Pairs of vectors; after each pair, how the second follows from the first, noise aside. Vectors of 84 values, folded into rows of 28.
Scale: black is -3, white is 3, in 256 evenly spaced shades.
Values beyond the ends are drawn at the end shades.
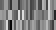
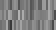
shrunk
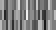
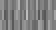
shrunk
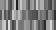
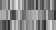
sign-scrambled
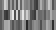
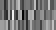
sign-scrambled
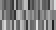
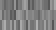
shrunk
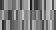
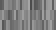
shrunk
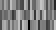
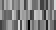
sign-scrambled
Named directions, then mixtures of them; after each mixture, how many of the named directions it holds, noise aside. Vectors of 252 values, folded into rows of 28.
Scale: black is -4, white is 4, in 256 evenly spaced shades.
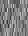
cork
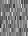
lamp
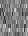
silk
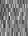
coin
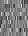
one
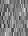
three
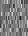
one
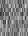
three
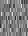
one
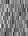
three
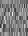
three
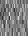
one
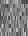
three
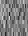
one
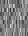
three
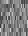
two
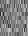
three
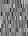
one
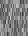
three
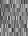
three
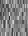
one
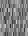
three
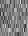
three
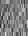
three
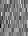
two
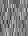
one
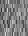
two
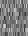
two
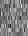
two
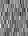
two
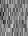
three
